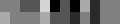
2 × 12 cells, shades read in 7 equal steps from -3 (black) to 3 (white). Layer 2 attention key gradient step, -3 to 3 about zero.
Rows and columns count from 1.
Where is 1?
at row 1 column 9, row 2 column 1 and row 2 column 5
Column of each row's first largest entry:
5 1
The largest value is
2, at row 1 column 5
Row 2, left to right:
1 0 0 0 1 -1 -1 -2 0 -2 0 0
